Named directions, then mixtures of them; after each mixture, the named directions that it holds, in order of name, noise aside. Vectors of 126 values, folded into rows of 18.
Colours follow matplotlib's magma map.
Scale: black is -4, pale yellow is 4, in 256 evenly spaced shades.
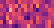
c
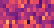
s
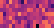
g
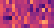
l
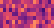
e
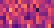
c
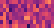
c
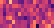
e, g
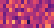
c, g, s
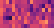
l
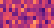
e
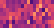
l, s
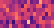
s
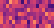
g, s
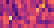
c, l, s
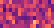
e, g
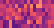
c, l, s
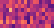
c, g, s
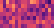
c, e, l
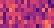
c, g, l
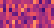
e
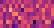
c, e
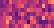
l, s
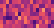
e, g, l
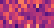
c, g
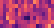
c, e, g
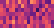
c, l, s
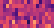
e, g, s
